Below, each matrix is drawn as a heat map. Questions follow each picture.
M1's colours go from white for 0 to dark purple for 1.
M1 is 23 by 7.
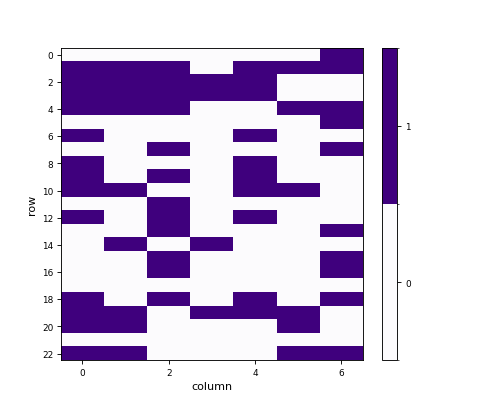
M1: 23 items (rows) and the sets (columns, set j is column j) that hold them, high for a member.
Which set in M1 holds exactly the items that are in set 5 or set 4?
0
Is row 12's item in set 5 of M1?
no
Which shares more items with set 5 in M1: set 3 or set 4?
set 4
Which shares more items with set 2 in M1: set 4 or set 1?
set 4
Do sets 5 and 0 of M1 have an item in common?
yes
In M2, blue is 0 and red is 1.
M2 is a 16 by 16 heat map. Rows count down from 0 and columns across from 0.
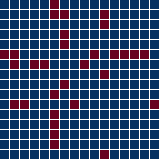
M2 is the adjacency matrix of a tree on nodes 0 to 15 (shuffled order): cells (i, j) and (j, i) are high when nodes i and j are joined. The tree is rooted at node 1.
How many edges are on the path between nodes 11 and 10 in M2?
3
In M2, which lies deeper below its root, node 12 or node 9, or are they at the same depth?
the same depth
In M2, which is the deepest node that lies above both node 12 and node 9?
5
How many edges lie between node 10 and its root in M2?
1
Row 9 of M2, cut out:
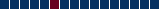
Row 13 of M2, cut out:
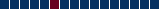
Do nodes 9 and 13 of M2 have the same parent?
yes
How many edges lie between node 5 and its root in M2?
1
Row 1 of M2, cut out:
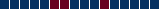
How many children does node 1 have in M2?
3
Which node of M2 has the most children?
5
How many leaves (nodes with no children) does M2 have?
12
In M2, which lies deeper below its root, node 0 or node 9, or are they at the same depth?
the same depth
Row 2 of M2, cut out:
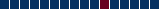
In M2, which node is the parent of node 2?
10
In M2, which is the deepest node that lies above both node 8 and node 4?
6
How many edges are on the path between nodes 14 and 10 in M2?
3
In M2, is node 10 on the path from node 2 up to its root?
yes
